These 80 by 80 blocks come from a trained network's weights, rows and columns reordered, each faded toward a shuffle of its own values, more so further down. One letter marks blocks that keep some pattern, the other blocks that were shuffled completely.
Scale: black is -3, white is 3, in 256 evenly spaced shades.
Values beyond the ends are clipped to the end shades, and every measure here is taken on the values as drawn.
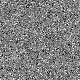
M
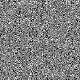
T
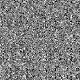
T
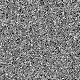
M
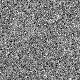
M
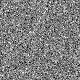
M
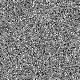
M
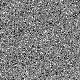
M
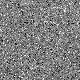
M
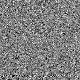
T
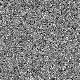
M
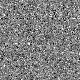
T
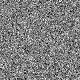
M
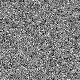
M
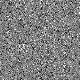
T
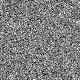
M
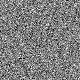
M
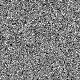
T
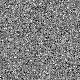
M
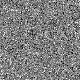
T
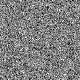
T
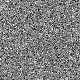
M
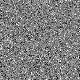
T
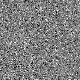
T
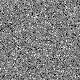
M
